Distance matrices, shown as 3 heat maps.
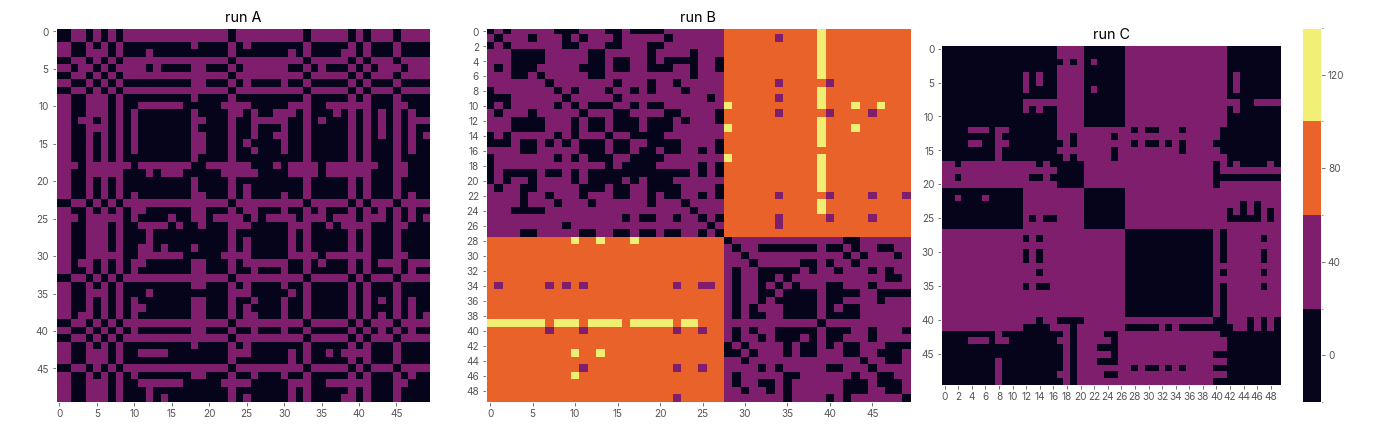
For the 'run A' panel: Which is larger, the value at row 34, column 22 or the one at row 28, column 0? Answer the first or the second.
the second
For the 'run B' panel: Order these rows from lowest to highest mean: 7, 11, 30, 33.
11, 7, 33, 30
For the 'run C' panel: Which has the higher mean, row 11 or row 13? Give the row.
13
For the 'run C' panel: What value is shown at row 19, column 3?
40
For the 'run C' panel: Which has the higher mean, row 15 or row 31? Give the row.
31
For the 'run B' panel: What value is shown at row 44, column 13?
80
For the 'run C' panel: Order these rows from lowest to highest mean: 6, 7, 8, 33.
7, 6, 8, 33
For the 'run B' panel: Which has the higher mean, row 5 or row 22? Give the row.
5
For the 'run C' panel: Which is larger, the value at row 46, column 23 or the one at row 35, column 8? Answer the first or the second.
the second
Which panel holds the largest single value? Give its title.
run B
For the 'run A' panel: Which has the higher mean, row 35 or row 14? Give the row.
14
